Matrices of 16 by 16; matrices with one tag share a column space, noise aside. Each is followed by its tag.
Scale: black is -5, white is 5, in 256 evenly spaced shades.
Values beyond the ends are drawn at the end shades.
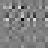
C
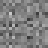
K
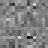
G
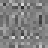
G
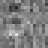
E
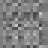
K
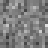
E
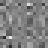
G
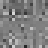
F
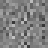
K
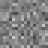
K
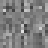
E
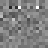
C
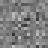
K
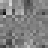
F
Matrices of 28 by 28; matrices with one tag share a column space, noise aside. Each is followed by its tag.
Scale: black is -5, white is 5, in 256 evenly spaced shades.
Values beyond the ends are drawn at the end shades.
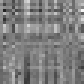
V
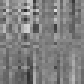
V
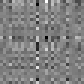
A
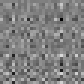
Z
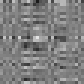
A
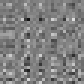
Z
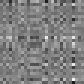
A
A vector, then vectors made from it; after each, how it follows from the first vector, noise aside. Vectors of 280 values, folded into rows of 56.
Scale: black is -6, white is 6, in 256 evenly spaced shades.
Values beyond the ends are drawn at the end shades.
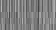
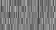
sign-scrambled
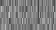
sign-scrambled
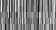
scaled up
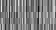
scaled up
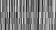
scaled up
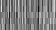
scaled up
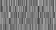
sign-scrambled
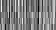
scaled up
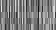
scaled up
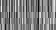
scaled up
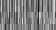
scaled up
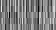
scaled up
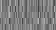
sign-scrambled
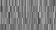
sign-scrambled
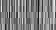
scaled up
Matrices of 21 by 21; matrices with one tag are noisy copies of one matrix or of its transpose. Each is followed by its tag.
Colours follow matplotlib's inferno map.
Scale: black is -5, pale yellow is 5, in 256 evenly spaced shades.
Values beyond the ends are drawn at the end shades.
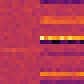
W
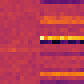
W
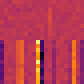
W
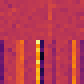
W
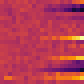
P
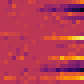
P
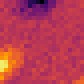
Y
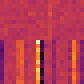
W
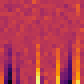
P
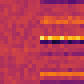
W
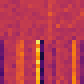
W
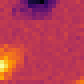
Y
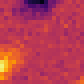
Y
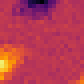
Y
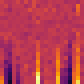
P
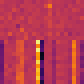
W
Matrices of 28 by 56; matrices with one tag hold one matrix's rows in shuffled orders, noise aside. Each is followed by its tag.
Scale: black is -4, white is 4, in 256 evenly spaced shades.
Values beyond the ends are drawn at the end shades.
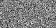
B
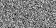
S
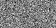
S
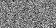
S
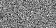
B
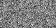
B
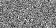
B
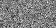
B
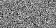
B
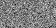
S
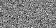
B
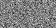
S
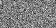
B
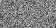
B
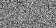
B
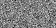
S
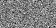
S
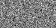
S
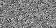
B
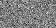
B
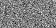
S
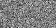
B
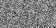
S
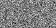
S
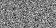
S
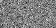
B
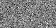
B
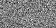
B
